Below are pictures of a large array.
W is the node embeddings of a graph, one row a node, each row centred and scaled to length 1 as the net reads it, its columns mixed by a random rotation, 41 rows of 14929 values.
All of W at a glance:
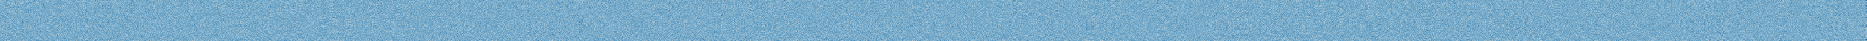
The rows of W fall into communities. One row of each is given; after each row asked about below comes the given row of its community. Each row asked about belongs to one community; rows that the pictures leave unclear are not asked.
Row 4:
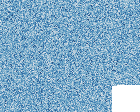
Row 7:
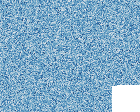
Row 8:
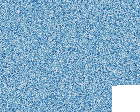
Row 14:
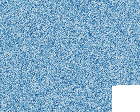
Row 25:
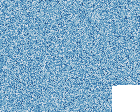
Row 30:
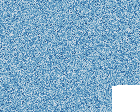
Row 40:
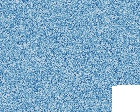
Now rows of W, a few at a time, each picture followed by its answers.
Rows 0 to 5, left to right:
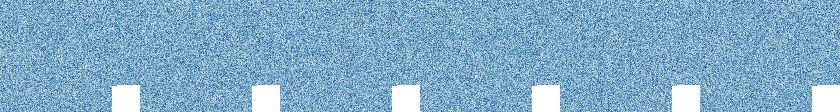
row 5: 8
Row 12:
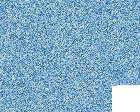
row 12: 7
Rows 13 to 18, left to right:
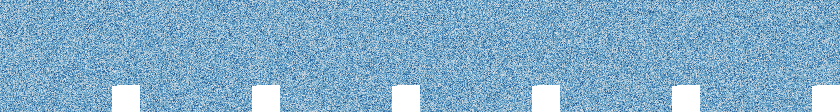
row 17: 25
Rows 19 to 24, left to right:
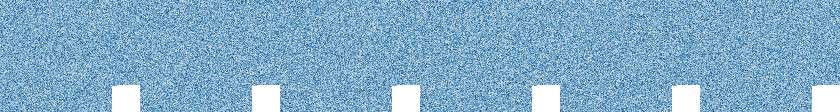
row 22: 8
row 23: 30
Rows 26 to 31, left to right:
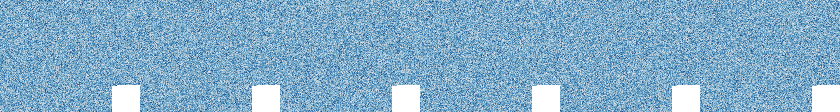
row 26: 25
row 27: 30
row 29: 4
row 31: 40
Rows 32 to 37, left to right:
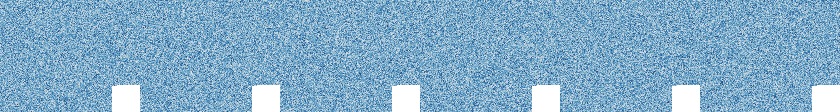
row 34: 7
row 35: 14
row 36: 40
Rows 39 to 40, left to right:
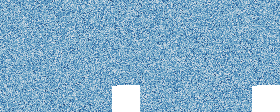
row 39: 8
